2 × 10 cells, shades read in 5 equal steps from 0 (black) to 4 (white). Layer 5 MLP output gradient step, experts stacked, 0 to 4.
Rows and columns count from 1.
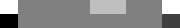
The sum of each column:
4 4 4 4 4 5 5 4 4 5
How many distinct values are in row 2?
3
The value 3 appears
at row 1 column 6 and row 1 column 7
